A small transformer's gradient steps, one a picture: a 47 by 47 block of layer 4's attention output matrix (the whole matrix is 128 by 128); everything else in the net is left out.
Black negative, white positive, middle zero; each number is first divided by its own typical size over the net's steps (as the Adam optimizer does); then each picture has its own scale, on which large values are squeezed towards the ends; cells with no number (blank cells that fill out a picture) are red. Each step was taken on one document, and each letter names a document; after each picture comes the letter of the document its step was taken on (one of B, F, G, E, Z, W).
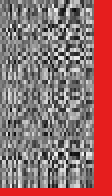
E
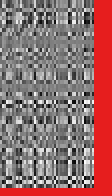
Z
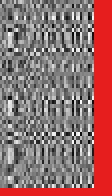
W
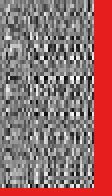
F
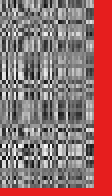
E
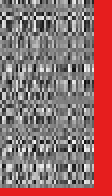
Z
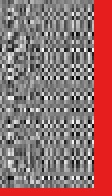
W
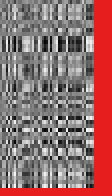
E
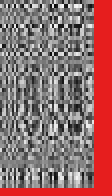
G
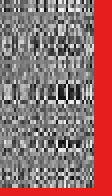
E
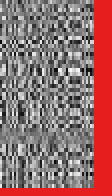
G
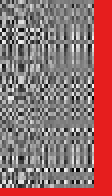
W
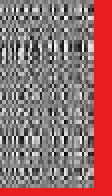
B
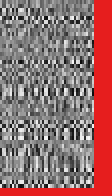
F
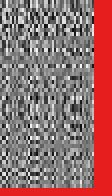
F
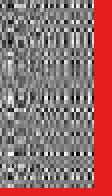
W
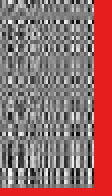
W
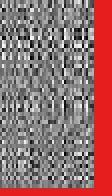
B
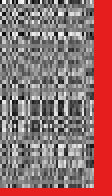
E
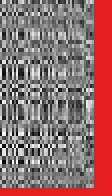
E
